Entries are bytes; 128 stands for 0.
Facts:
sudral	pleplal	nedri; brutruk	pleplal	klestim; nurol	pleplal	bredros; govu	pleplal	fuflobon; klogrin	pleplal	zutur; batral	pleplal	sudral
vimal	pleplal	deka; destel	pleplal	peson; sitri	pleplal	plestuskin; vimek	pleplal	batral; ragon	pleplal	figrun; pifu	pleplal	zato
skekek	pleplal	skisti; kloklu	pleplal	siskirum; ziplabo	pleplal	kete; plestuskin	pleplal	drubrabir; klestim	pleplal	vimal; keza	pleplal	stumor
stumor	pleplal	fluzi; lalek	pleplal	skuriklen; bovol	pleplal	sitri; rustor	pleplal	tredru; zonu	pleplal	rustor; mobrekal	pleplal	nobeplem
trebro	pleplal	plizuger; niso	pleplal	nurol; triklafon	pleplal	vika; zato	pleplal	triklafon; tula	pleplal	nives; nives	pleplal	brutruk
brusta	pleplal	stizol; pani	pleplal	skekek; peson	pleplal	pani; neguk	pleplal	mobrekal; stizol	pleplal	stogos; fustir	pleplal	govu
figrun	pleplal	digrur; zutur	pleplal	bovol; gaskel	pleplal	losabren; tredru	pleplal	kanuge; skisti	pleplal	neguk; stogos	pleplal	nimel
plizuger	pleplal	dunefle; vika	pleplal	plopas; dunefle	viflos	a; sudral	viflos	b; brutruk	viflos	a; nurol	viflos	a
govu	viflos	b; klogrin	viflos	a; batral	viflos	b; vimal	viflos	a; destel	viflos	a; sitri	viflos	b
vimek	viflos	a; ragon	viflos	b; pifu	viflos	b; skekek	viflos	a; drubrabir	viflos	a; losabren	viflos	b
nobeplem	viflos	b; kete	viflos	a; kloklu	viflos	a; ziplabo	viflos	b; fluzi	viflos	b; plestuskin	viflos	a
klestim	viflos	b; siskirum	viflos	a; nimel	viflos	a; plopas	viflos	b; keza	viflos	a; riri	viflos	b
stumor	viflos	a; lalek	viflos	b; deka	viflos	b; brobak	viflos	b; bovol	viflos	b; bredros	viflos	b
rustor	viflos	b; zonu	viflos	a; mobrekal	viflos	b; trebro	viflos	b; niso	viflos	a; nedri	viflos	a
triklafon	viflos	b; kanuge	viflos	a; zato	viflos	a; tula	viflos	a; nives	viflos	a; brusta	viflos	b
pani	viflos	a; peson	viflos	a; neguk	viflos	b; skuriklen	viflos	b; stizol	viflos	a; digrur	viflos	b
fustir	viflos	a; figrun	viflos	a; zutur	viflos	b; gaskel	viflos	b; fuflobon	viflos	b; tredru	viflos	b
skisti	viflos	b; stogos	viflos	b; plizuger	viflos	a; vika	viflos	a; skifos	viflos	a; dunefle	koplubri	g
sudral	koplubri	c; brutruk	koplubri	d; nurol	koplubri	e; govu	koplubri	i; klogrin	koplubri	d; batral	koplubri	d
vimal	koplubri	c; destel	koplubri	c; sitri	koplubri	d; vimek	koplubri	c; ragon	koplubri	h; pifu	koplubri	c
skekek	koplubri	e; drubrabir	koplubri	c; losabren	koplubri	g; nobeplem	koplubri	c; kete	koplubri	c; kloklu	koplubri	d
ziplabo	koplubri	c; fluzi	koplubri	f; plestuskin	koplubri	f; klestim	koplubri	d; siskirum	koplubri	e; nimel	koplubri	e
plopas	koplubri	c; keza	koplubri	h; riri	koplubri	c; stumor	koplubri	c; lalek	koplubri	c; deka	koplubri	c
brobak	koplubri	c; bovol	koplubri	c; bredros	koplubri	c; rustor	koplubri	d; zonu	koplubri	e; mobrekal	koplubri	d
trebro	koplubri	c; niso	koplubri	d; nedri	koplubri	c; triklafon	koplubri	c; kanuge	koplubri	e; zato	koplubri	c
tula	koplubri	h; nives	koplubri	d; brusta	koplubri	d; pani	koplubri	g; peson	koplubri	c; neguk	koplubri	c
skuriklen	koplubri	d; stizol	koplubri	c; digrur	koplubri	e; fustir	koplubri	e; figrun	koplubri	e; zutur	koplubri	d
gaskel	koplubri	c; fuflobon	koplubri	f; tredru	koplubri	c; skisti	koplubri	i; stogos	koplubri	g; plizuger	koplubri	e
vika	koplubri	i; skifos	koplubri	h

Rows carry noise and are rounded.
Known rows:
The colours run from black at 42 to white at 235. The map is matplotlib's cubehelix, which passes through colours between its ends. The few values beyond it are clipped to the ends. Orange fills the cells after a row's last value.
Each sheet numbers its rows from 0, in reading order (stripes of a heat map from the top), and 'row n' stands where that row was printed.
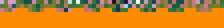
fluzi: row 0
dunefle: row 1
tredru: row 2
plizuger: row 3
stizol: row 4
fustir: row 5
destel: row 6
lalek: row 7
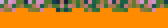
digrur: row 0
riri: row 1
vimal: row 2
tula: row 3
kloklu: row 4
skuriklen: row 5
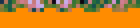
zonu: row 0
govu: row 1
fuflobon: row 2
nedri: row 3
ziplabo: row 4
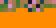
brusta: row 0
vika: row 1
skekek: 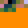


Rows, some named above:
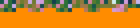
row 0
fustir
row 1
fluzi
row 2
fustir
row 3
dunefle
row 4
neguk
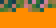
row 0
vimek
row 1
figrun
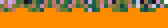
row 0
fuflobon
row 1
klogrin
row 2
figrun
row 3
nives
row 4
plestuskin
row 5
stizol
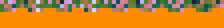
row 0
plopas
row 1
triklafon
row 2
sitri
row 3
triklafon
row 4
bredros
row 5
nobeplem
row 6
deka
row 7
drubrabir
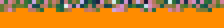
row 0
pifu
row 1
stumor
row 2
stogos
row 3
nurol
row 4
neguk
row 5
zutur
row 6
skisti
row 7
keza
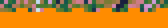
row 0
keza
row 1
triklafon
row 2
zonu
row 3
kanuge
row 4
pani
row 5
klestim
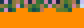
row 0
brutruk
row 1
nimel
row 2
plestuskin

